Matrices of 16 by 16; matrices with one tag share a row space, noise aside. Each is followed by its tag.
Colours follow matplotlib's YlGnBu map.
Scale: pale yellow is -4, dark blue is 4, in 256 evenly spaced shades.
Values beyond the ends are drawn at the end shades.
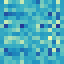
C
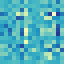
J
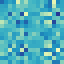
J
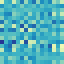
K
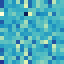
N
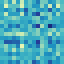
C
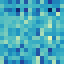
C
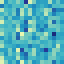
N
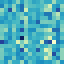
J
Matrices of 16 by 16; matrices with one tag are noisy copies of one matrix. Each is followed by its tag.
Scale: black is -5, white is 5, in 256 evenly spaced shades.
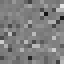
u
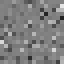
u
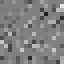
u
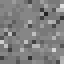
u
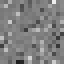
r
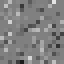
r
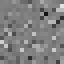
u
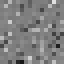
r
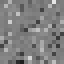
r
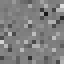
u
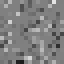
r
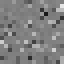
u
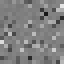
u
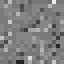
r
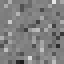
r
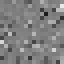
u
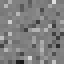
r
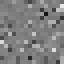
u
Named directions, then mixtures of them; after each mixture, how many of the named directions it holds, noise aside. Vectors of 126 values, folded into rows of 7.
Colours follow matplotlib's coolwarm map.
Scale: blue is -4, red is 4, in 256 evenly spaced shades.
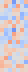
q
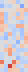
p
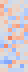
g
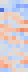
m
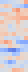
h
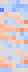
one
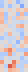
one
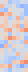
two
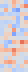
three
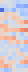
one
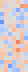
two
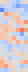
one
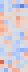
three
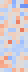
three
